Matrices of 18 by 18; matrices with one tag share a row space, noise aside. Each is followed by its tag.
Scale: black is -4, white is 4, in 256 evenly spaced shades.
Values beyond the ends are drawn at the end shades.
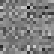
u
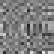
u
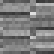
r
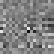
u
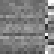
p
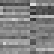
r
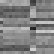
r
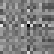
u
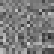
u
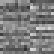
r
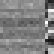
p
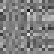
u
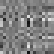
u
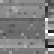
p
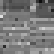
r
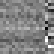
p
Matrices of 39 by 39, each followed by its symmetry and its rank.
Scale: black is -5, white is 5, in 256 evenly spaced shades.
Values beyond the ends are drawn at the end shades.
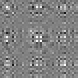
symmetric, rank three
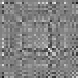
symmetric, rank three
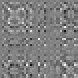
symmetric, rank three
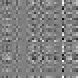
neither, rank two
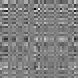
neither, rank two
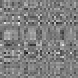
neither, rank three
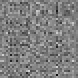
neither, rank five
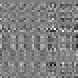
neither, rank three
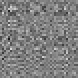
neither, rank five
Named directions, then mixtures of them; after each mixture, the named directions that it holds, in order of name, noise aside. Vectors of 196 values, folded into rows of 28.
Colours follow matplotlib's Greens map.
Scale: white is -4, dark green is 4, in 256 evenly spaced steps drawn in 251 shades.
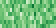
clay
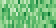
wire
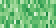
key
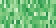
key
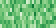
clay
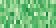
key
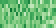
clay, wire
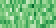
clay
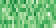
clay, wire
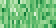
key, wire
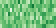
clay, wire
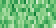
clay, wire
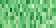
clay, wire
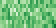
wire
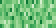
clay, key
